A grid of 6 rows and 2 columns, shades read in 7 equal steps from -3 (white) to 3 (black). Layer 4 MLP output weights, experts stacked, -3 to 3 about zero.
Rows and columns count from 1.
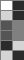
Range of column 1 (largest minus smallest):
5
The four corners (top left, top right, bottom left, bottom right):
-3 2 -2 2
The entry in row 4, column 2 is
0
